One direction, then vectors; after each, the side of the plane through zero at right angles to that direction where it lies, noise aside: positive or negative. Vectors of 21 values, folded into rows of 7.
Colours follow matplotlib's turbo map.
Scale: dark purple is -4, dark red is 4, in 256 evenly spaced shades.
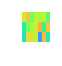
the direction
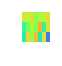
positive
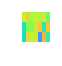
positive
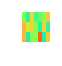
negative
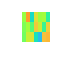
positive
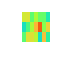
positive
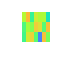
positive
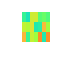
negative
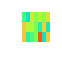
negative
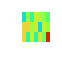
negative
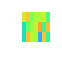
positive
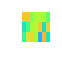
positive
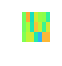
positive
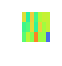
positive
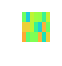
negative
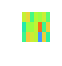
positive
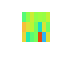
negative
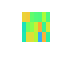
positive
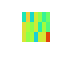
negative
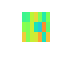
negative
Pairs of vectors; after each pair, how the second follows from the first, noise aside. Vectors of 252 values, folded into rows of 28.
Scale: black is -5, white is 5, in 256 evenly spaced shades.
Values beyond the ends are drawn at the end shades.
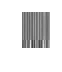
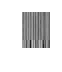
negated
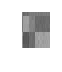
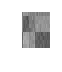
negated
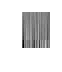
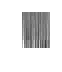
negated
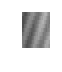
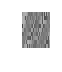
sign-scrambled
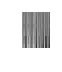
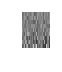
sign-scrambled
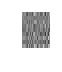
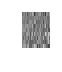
sign-scrambled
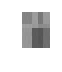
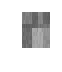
negated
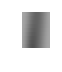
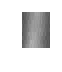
negated
